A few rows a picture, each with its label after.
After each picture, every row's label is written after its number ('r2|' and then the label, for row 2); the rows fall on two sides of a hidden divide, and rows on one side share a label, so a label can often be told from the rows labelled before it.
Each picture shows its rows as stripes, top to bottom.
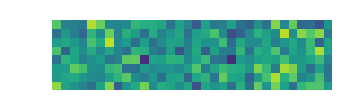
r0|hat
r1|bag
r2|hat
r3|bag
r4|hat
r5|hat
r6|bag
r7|bag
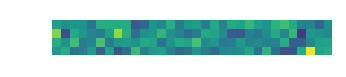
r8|hat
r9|hat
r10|hat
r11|bag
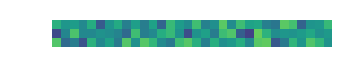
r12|hat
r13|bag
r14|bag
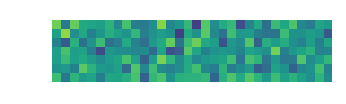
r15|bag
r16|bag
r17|hat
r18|bag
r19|bag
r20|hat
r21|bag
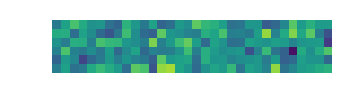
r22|hat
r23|bag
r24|hat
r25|bag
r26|bag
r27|bag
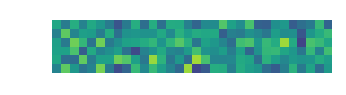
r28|hat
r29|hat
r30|hat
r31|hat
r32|hat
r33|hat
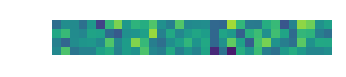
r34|bag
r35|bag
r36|bag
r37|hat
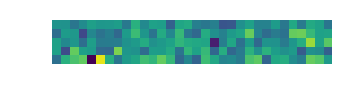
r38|hat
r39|bag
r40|bag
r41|hat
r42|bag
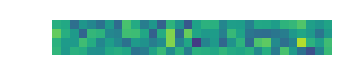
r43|bag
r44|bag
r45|bag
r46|hat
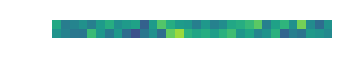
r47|bag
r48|hat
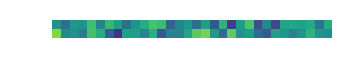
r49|hat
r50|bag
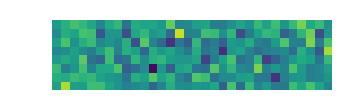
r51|bag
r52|bag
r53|hat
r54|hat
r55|bag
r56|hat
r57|hat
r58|bag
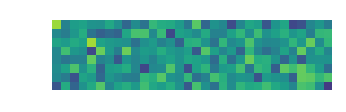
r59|hat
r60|bag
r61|hat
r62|bag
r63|hat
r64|bag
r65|bag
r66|bag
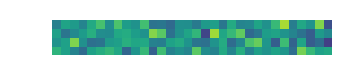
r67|bag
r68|hat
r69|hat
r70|bag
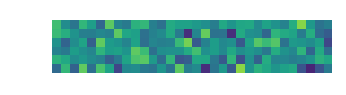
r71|bag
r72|hat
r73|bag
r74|bag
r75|bag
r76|hat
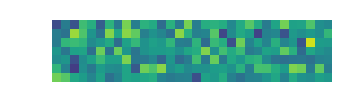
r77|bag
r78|hat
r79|hat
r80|hat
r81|hat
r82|bag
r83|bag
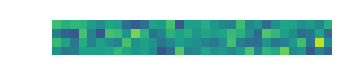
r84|hat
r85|bag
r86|bag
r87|hat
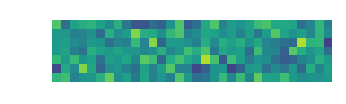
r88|hat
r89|bag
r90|bag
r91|bag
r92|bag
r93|hat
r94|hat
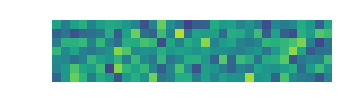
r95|hat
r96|bag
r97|bag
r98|hat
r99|hat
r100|hat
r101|hat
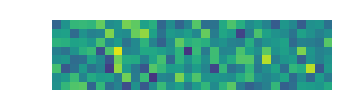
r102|hat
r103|bag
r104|hat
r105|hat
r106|hat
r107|hat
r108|hat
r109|bag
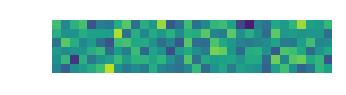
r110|bag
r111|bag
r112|bag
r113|hat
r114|bag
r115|hat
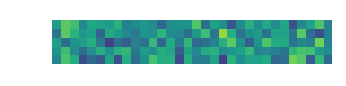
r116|hat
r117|bag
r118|bag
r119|bag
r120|bag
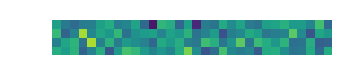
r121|bag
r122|hat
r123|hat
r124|hat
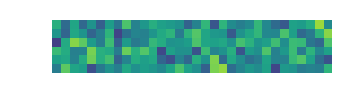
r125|bag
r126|hat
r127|hat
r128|bag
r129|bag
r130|hat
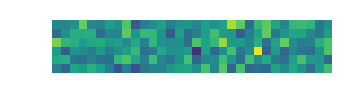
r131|bag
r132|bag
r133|hat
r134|bag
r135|bag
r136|hat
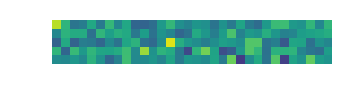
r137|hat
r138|bag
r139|bag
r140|hat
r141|bag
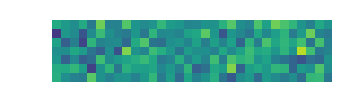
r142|bag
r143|bag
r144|bag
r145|bag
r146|hat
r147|bag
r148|hat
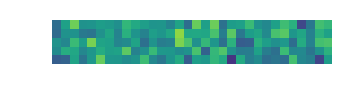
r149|hat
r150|bag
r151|bag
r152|hat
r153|hat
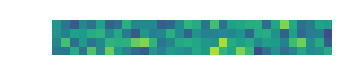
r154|hat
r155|hat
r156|bag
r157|hat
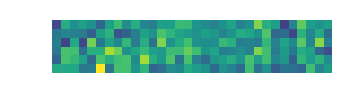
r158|bag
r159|bag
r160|bag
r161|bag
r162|bag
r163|hat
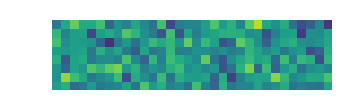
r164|hat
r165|hat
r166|hat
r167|hat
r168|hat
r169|hat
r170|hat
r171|hat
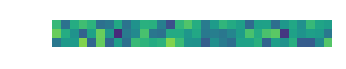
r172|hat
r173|bag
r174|hat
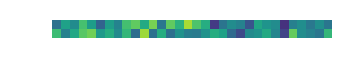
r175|bag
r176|hat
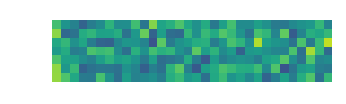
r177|bag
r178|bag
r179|bag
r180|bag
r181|hat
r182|bag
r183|hat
